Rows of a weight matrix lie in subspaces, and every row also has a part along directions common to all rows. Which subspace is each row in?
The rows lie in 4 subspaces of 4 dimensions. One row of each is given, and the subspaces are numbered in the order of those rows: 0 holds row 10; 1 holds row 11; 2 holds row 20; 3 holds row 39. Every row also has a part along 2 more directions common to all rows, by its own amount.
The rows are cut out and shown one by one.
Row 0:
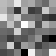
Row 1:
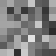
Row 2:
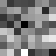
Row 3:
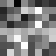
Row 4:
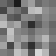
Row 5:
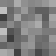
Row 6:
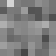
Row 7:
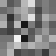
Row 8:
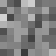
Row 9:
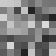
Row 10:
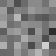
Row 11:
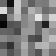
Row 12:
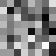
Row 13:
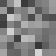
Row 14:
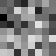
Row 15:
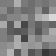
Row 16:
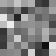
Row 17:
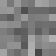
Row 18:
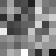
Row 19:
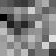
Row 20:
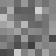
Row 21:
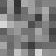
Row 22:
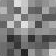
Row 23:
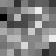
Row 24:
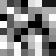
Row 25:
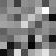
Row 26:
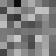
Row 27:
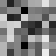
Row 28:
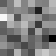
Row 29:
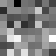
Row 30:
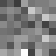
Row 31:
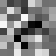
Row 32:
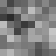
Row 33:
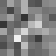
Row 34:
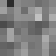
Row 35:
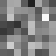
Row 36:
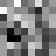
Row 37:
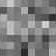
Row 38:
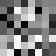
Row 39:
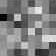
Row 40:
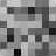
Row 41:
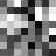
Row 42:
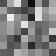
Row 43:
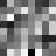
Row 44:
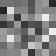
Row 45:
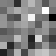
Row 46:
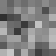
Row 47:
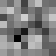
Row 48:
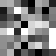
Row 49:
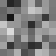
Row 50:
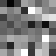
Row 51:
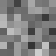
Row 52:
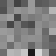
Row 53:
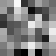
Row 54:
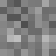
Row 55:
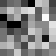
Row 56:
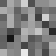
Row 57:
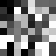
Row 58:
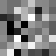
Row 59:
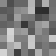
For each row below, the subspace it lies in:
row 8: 2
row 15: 2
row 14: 2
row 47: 3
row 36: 3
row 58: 2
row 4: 1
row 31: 3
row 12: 0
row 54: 3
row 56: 1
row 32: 0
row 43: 3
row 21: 1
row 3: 3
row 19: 0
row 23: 3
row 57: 1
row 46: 0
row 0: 1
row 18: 2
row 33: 3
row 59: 2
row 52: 3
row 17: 3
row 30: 1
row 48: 1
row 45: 2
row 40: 0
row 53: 1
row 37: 1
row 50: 1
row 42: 2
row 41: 2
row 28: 3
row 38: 2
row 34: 1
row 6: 1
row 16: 0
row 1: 0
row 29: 3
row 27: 3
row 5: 0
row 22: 0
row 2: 1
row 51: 0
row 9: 1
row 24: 3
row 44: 0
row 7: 2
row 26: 2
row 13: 2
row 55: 0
